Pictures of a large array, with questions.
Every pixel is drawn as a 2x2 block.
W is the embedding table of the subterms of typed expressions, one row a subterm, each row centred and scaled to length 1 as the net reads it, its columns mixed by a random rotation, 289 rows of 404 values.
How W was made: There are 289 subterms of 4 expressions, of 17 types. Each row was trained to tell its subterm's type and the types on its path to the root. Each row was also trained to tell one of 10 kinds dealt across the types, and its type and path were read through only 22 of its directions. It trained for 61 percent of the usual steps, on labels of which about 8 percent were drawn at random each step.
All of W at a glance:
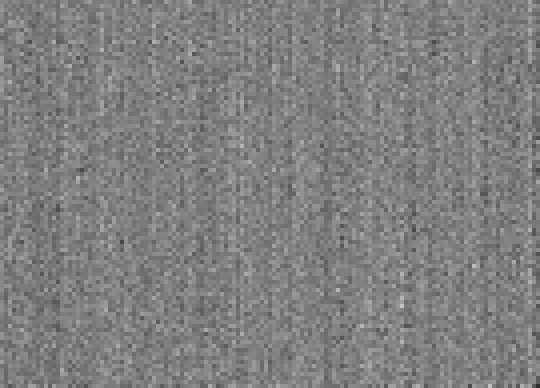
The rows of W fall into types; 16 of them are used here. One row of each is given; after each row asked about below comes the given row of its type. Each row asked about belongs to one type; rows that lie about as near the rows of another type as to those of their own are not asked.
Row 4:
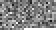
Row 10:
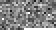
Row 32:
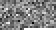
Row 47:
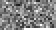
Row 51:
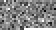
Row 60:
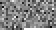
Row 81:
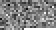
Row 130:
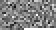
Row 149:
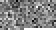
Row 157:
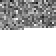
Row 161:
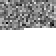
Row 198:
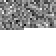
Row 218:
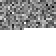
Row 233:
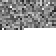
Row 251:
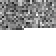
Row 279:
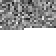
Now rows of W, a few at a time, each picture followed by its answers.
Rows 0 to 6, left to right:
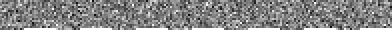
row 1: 279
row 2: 251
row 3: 47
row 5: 60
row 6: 218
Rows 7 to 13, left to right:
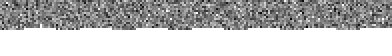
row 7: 251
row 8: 233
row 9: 161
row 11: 10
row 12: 51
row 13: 149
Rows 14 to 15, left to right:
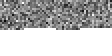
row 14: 130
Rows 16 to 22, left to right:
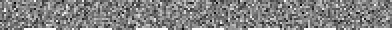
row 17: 10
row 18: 279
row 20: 157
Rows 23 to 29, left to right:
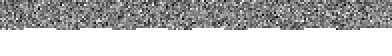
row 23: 218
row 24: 157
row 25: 149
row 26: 4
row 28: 51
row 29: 81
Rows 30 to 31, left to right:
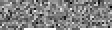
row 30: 47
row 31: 4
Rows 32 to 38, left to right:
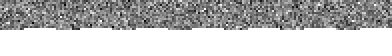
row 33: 233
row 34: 149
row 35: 81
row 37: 47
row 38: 130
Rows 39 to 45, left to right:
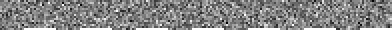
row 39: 233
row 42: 130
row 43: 251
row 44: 157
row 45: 32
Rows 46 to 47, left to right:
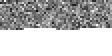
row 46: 198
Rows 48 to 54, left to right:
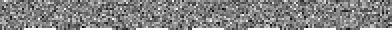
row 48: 218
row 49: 51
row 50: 218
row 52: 157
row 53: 51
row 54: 10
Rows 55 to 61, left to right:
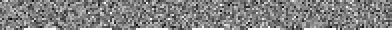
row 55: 47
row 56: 218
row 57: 10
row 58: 218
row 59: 10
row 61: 10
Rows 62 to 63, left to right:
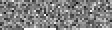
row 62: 233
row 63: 47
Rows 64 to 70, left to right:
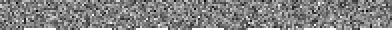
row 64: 51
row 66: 47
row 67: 32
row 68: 47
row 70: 198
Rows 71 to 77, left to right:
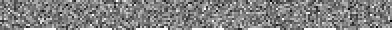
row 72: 130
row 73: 60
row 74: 81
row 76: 10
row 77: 130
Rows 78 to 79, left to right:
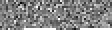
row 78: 161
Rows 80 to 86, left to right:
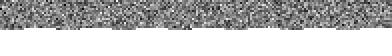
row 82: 198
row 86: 157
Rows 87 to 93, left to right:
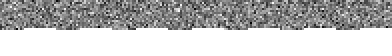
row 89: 233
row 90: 81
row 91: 218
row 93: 51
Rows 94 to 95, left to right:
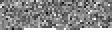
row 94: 60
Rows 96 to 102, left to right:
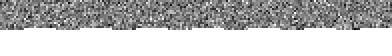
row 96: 10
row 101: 130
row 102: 81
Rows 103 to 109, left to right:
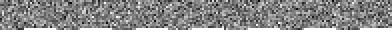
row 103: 81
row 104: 4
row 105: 130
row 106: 4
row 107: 233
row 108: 60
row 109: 60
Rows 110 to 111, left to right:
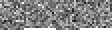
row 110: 130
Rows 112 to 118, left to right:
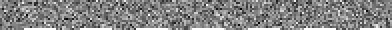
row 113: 47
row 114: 198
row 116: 279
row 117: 4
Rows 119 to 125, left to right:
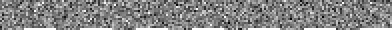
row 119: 47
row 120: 149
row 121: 279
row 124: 149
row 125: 233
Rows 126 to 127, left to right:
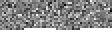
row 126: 81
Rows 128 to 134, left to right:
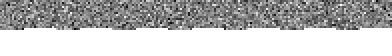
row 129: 60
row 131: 32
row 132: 4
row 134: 60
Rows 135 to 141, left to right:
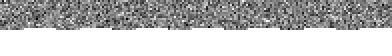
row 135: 198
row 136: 4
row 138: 161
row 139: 81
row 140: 51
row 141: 218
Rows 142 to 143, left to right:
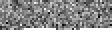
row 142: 130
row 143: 32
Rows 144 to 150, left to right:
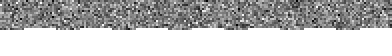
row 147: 47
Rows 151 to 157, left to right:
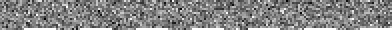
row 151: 251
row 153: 51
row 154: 198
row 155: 233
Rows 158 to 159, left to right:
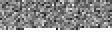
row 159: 81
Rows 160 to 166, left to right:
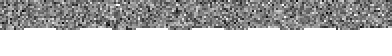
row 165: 4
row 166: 81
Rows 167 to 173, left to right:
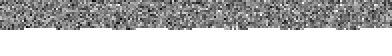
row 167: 51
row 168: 47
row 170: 51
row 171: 251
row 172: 130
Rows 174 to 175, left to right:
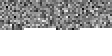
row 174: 161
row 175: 81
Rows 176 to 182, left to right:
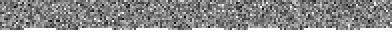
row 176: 4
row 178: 149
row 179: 161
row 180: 279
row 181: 10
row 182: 233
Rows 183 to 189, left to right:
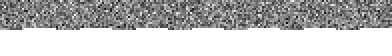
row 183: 161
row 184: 51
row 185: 32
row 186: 233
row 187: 130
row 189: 10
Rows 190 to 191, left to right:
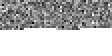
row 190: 32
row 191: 251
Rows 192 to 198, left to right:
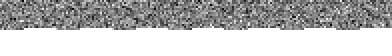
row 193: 149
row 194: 279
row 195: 233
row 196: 157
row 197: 157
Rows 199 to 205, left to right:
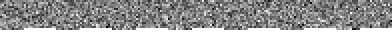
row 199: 279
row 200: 251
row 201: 32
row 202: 251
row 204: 161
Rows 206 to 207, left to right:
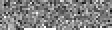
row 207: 157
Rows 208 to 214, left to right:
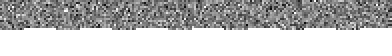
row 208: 218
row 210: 198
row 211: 218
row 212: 32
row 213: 130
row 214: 233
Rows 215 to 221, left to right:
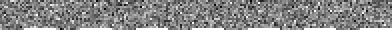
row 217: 218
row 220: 161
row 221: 81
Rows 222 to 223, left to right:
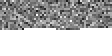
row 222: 198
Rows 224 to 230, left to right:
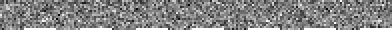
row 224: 32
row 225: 157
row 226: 233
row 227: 4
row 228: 233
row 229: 32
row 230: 81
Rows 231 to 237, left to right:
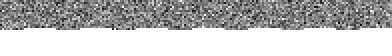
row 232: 51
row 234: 233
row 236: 157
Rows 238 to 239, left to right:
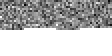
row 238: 161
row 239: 279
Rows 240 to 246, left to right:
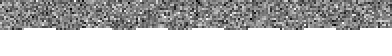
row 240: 60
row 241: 233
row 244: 10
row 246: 81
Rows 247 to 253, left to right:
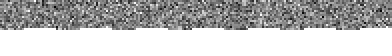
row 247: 218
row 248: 161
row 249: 198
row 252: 32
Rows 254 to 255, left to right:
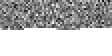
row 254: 251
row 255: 130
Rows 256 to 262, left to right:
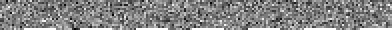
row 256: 32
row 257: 81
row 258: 218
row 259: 60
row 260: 10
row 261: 4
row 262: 279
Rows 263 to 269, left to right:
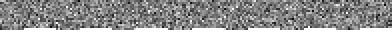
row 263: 10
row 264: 130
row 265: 218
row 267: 51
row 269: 149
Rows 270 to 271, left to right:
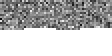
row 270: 157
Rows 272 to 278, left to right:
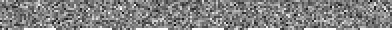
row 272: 130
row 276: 130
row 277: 81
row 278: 157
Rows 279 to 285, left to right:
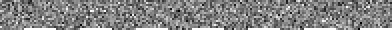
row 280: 130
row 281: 233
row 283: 51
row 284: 32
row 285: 10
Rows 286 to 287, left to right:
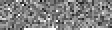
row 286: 81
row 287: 279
